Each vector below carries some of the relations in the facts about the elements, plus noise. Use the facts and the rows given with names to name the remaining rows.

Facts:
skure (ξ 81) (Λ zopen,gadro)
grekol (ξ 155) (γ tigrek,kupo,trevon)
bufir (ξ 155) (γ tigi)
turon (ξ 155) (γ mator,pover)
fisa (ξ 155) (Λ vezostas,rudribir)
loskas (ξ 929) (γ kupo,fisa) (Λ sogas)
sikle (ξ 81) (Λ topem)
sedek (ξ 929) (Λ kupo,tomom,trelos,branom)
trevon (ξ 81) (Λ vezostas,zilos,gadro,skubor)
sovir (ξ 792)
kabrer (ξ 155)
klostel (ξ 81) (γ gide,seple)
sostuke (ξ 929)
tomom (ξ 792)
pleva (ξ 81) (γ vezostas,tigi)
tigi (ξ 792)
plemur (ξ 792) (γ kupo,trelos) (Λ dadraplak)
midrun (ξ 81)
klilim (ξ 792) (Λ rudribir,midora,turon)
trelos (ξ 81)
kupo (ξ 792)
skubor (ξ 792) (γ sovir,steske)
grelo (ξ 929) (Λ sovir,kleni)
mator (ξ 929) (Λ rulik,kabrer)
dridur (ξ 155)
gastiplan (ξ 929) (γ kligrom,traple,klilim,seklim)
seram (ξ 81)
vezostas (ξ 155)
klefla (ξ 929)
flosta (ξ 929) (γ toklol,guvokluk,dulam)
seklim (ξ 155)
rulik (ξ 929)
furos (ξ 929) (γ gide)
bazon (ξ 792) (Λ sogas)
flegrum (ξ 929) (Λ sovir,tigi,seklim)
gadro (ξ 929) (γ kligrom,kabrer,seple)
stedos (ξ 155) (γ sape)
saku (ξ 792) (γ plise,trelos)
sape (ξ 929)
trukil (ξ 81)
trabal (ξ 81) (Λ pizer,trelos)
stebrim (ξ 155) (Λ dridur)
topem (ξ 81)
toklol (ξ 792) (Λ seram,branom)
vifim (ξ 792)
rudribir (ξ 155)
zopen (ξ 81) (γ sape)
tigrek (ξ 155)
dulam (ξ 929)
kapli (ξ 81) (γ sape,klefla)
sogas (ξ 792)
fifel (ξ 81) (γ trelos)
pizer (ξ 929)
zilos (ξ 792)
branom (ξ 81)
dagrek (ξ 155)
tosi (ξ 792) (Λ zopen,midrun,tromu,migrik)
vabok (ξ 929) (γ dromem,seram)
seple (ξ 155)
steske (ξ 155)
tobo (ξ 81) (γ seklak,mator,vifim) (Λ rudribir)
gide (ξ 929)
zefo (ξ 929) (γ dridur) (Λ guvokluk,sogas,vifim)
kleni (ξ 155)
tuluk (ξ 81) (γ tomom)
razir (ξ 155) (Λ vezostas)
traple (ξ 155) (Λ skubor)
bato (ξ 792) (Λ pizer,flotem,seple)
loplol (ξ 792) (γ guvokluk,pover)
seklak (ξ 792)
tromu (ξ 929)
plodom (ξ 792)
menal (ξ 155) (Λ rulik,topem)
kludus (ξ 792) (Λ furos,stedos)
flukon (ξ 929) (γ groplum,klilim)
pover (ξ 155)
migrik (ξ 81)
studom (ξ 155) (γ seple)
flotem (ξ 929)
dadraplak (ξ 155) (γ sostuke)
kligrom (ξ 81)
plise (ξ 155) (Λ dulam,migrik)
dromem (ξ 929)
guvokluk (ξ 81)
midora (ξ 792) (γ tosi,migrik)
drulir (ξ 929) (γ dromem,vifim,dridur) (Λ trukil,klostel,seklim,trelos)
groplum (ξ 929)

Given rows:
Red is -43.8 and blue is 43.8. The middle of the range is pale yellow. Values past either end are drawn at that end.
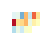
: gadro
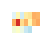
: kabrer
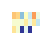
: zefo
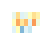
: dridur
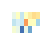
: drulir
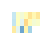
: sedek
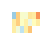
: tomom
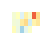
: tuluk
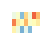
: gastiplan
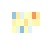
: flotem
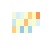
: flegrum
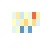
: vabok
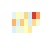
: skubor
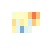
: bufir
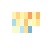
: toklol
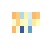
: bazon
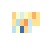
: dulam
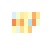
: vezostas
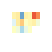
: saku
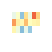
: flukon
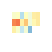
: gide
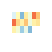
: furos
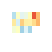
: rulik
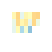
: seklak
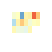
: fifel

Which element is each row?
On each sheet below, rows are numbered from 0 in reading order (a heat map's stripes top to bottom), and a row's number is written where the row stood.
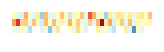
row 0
traple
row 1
seram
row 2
midora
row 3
kligrom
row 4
bato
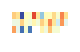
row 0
loskas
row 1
rudribir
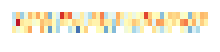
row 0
kupo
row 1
sogas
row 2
tosi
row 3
vifim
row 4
topem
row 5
tigrek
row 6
studom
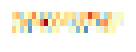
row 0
guvokluk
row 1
seple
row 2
loplol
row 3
trevon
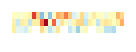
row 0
pleva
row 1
seklim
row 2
skure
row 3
sikle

